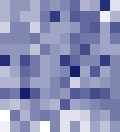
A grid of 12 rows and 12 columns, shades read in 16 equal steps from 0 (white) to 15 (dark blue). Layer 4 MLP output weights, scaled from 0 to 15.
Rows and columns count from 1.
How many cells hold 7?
23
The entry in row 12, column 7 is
2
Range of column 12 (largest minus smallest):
9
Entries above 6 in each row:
7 7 7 9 8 11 7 6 12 6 6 4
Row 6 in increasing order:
6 7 7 8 8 8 9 10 12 13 13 14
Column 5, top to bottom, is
8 9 8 6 9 6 6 6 7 6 9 0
